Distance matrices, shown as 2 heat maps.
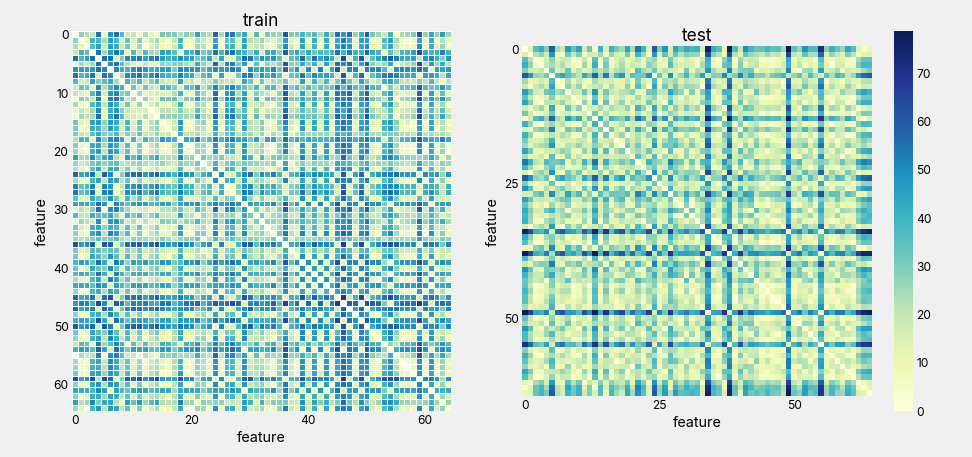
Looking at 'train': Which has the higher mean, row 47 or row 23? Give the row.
47
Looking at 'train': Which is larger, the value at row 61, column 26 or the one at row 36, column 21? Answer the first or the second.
the first
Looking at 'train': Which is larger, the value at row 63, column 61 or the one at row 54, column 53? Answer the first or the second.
the first
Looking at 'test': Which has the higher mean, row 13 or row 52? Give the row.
13
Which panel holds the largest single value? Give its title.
test
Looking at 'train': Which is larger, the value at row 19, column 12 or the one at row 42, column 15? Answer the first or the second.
the second
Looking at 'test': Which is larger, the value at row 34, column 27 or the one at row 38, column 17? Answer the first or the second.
the first
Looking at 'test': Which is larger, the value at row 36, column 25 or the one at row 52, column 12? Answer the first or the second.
the second
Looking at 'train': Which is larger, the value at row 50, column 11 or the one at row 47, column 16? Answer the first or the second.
the first
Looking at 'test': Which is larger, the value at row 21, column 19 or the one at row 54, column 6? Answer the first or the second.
the first
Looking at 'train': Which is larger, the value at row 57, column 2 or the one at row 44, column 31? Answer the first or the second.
the second
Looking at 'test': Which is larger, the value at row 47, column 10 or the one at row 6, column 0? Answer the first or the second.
the second
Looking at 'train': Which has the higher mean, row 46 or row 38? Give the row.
46
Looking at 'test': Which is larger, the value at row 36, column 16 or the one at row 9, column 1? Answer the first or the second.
the second
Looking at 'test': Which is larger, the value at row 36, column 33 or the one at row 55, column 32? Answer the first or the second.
the second
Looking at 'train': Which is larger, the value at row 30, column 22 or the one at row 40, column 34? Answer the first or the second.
the first
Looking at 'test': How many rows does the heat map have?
65
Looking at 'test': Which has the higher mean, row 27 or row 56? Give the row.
27
